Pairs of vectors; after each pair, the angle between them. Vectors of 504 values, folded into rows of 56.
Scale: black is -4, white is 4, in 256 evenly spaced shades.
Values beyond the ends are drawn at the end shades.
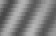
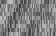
partly opposed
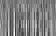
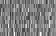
partly aligned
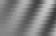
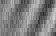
nearly opposite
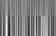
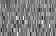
orthogonal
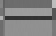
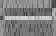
nearly opposite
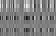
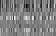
nearly opposite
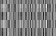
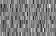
partly opposed
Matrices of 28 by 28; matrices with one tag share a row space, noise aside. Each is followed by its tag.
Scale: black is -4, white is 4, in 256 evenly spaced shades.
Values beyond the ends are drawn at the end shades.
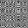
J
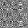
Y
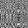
J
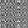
J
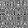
J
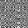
J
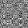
Y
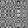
J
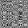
Y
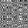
Y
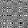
Y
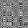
Y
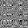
Y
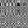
J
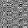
Y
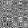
Y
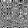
Y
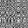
J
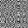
J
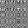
J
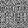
J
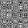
Y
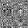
Y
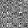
Y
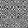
J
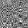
Y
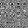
J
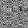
Y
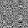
Y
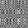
J
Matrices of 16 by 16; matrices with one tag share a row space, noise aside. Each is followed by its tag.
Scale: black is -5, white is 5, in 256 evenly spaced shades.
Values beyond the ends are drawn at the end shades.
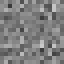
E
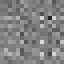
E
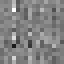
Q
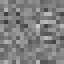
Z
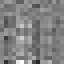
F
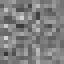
F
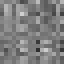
Z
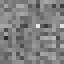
Z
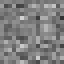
Z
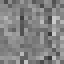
E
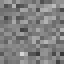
Z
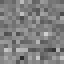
Z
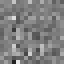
Q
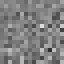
E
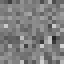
E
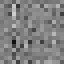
Q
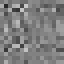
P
